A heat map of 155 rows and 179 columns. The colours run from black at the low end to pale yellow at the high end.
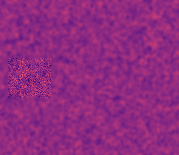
Mirror symmetry: none. Roughest part: middle left. Odd rows or columns: none. Histogram: heavy tails on both sides. Stripes: none. Grain: blotchy. Odd patch: rougher, in the middle left.
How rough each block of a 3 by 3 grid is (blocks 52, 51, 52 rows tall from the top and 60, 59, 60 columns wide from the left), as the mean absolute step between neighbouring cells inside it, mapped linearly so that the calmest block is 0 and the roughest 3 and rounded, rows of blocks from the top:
0 0 0 / 3 0 0 / 0 0 0
